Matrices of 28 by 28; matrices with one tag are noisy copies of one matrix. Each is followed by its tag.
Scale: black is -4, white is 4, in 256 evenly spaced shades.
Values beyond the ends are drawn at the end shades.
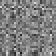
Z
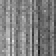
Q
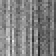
Q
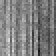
Q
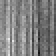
Q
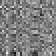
Z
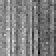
Q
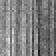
Q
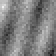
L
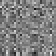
Z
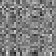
Z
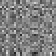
Z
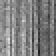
Q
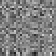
Z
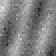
L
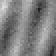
L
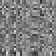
Z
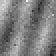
L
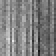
Q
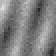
L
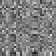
Z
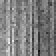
Q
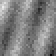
L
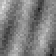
L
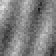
L
